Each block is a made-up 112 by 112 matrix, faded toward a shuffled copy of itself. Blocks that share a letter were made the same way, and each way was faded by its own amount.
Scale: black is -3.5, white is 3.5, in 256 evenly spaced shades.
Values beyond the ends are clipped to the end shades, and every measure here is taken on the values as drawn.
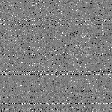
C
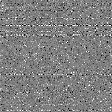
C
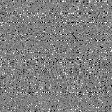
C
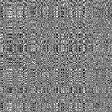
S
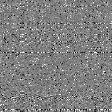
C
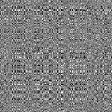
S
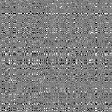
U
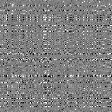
U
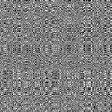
S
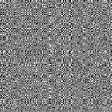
S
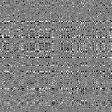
U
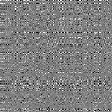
U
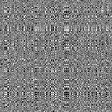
S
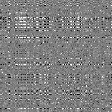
U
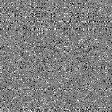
C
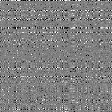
U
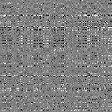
U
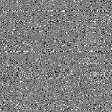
C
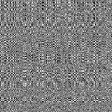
S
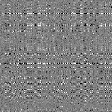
U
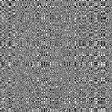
S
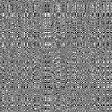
S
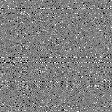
C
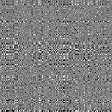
U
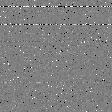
C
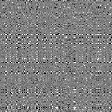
U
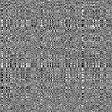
S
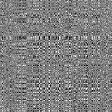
S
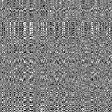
S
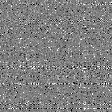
C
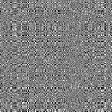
S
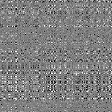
U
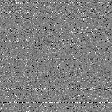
C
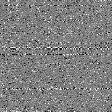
C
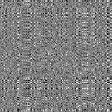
S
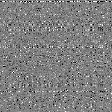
C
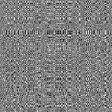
S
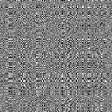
S
